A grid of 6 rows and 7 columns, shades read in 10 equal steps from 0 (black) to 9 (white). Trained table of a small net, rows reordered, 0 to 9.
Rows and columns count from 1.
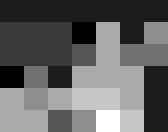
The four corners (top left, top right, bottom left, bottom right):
1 1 6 1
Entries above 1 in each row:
0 5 7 4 6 6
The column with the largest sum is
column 5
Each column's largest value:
6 6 6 7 9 7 5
